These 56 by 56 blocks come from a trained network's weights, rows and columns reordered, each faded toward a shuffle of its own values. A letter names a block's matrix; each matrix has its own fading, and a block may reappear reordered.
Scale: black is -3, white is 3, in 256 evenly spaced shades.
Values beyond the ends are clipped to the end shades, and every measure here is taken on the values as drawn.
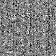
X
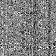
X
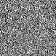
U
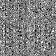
X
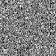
U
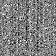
X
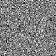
U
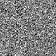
U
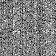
X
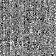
X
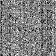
X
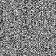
U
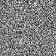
U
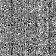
X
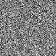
U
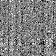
X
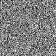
U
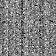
X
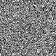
U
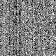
X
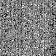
X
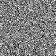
U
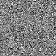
U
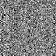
U
